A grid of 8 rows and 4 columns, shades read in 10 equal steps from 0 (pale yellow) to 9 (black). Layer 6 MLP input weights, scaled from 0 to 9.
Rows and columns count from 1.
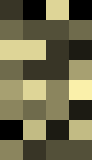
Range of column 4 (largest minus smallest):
9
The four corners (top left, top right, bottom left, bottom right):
7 9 4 6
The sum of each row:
26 22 17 22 8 21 21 23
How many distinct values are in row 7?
3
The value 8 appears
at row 3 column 4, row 6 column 4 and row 7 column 3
